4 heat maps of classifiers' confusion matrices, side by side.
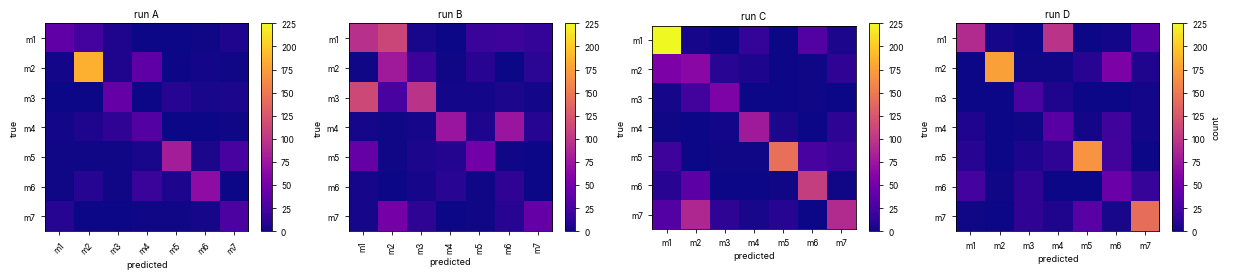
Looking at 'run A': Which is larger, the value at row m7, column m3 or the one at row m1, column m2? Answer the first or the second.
the second
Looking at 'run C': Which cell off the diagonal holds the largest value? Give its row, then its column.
m7, m2
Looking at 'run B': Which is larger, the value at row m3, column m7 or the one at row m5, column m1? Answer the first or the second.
the second
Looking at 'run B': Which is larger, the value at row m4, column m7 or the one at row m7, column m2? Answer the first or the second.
the second
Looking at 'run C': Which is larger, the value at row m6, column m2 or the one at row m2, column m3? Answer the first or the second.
the first
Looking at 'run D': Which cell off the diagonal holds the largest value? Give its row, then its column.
m1, m4
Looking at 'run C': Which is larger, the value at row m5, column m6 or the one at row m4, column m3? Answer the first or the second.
the first
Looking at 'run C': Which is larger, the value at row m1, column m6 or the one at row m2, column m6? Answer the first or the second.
the first
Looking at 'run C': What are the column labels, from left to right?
m1, m2, m3, m4, m5, m6, m7
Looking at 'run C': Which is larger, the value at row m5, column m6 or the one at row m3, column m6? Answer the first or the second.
the first
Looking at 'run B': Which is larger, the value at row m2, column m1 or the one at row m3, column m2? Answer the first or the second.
the second
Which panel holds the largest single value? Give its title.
run C
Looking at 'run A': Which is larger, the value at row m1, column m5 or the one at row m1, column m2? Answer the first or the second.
the second
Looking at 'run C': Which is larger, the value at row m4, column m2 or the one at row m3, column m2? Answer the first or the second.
the second
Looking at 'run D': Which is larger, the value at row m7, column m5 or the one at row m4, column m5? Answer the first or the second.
the first
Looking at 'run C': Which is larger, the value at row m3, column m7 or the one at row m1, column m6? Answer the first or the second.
the second
